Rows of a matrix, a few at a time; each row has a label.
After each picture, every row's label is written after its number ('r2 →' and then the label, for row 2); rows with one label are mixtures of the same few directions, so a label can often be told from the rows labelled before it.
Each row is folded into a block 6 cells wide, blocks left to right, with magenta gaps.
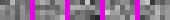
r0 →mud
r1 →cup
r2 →cup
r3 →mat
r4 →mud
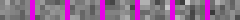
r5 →cup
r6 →mud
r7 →mud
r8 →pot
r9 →pot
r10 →mud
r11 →mat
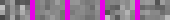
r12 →mud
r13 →mud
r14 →pot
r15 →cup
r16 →cup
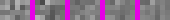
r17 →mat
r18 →mud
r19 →pot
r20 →mud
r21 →mud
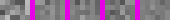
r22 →pot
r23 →mud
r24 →cup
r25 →mat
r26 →mud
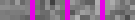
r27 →cup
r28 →mat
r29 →pot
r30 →pot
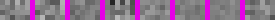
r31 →cup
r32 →pot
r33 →mat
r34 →cup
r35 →pot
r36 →mud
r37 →mud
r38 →cup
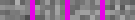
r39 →cup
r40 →mud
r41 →pot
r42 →mat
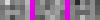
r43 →cup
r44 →mud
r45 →cup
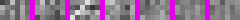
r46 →mud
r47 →cup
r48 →pot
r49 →pot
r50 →cup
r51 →mud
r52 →mud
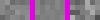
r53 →mud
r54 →mat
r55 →cup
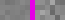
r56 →mat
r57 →mat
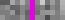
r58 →mud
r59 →cup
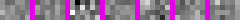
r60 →mat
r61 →mud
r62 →mat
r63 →mud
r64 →pot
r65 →cup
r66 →cup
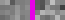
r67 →mud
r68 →pot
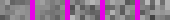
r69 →mud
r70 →pot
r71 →mud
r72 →mat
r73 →cup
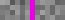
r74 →mud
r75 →mat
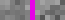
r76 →pot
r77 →pot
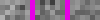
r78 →pot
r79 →mat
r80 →pot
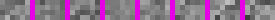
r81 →pot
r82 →cup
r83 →pot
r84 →cup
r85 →pot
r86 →mud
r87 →pot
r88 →mud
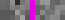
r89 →mat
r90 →mat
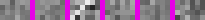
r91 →mud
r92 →pot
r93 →pot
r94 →cup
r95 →mud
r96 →cup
